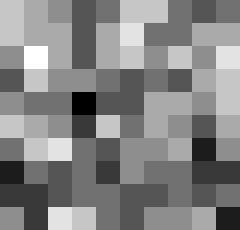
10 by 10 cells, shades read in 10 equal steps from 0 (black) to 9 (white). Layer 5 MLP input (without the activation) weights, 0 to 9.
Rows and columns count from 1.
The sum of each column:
46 53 53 35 43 48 49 48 40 50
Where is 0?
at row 5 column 4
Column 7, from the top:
7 4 5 4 6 6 5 4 3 5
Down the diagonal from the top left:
7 6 6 5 3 4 5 4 3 1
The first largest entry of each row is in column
1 6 2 2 10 1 3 6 4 3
